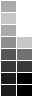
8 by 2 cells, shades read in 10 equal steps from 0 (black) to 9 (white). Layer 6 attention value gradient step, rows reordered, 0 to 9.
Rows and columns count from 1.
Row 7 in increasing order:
0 1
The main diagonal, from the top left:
6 9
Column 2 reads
9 9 9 7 4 2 0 0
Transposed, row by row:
6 7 6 5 3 2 1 1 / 9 9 9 7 4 2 0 0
